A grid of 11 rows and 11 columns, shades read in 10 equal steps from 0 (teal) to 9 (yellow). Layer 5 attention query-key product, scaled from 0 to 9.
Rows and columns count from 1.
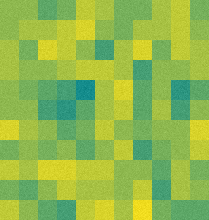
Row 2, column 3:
6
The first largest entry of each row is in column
5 5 3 5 7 7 1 7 3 4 8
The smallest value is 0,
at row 5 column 5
